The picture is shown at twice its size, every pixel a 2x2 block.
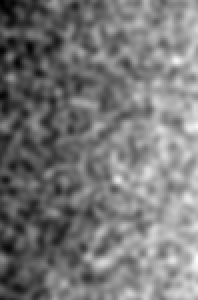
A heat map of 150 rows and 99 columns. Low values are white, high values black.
The ninth with the highest average is the top left. No row or column stands out. The texture is blotchy. No regular stripes run through it. The field climbs toward the left.
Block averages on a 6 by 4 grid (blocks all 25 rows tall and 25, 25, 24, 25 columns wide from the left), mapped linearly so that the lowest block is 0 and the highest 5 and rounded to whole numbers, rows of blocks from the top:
5 3 2 1 | 5 3 2 1 | 4 3 2 0 | 4 3 1 0 | 4 4 2 0 | 4 3 1 0
